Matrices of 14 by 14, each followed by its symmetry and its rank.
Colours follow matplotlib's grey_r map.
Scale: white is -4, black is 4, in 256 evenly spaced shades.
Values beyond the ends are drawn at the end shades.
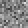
neither, full rank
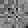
symmetric, rank three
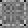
symmetric, rank two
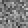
neither, full rank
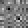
symmetric, rank three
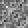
symmetric, full rank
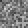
symmetric, full rank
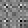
symmetric, rank two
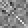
symmetric, full rank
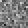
neither, full rank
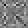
symmetric, rank three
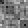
symmetric, rank three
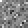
symmetric, full rank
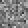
neither, full rank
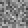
neither, full rank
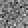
symmetric, full rank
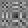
symmetric, rank two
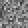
neither, full rank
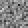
neither, full rank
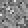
symmetric, full rank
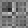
symmetric, rank two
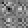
symmetric, rank three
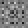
symmetric, rank two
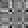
symmetric, rank two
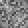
symmetric, full rank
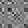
symmetric, rank three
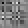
symmetric, rank two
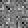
symmetric, rank three
